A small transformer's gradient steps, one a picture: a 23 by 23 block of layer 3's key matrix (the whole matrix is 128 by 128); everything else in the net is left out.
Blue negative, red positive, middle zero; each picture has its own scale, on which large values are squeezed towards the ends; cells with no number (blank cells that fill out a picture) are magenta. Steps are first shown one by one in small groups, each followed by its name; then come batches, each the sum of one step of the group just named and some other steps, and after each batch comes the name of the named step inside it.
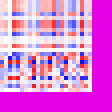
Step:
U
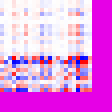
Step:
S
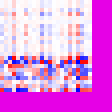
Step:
S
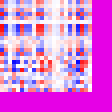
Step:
S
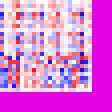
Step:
U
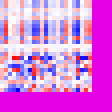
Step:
S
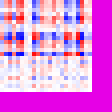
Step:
U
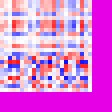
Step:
U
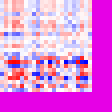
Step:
U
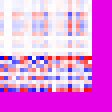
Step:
S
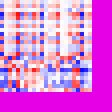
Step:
S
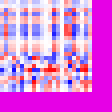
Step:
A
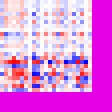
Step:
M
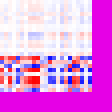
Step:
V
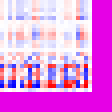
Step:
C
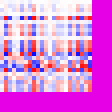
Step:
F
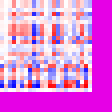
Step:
C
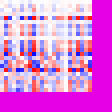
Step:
F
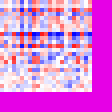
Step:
A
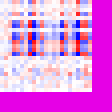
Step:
A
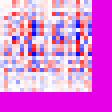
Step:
F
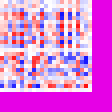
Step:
C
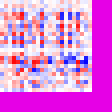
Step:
M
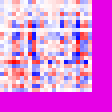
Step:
M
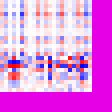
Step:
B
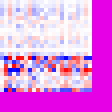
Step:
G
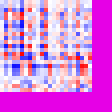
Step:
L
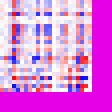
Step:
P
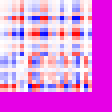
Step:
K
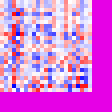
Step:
P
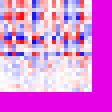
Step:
L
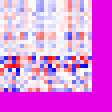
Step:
G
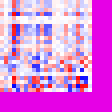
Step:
P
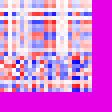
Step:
B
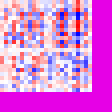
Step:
P
